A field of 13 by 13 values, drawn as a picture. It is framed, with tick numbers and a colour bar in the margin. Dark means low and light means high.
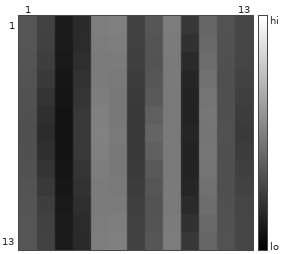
The grain runs up and down. The top and bottom halves mirror each other. Overall the values sit about 30% of the way up the scale.
